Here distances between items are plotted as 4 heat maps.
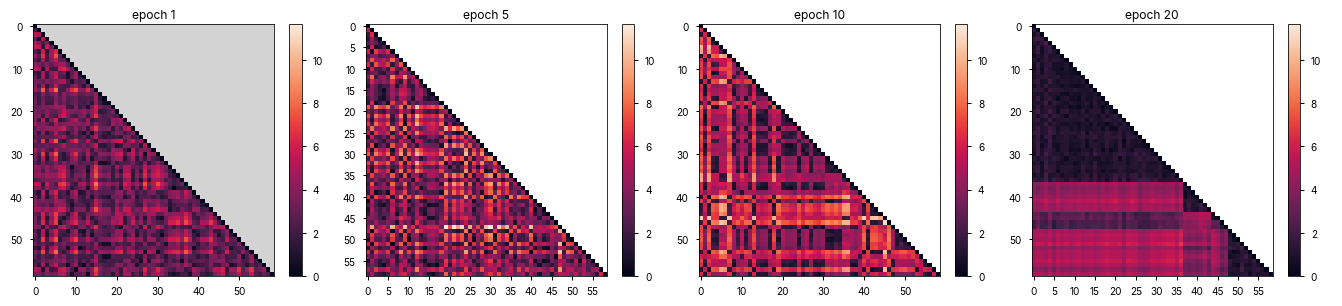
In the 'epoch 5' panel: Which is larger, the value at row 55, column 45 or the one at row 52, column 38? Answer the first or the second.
the first
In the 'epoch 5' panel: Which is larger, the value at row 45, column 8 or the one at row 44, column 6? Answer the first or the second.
the first
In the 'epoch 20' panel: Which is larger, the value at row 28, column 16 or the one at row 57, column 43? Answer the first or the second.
the second
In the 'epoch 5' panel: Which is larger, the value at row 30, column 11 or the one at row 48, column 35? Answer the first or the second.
the second
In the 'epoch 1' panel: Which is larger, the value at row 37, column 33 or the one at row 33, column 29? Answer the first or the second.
the second
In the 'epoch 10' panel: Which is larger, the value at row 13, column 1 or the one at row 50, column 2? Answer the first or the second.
the second
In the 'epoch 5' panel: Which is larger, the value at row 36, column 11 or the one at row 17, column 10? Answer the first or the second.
the second
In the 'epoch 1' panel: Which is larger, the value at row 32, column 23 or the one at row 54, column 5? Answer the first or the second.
the second
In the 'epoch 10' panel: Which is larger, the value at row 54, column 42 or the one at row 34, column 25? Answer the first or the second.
the first
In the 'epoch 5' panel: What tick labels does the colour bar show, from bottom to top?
0, 2, 4, 6, 8, 10
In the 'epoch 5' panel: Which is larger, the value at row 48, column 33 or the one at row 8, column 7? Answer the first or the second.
the second
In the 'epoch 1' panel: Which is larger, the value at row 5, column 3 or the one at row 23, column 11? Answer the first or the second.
the first
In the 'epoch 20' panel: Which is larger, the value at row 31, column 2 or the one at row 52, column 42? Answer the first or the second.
the second
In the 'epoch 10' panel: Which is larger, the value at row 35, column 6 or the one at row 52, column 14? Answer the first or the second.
the second
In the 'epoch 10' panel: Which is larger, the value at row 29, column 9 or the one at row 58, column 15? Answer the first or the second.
the first
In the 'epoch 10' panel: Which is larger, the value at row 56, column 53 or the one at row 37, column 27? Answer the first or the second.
the first
